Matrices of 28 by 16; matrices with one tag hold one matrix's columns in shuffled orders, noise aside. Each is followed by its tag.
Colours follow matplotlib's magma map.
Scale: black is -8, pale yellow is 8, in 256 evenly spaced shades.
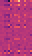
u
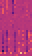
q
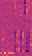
q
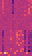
q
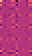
u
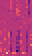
q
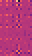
u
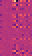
u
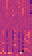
q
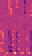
q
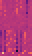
q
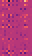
u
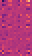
u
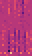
q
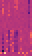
q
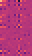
u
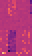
q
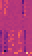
q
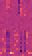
q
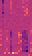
q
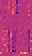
q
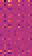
u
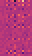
u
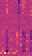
q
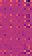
u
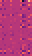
u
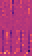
q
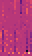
q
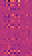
u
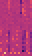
q
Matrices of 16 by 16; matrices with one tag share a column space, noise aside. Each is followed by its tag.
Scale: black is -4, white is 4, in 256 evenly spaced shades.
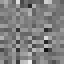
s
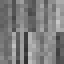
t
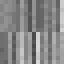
t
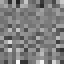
s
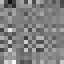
s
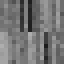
t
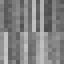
t
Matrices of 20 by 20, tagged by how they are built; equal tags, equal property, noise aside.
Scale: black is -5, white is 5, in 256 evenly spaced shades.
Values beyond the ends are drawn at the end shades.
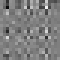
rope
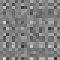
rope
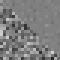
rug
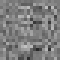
rope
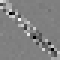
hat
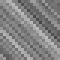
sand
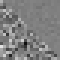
rug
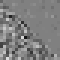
rug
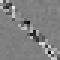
hat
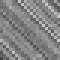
sand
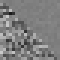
rug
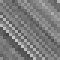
sand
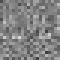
rope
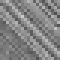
sand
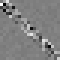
hat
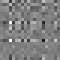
rope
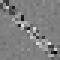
hat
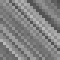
sand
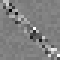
hat
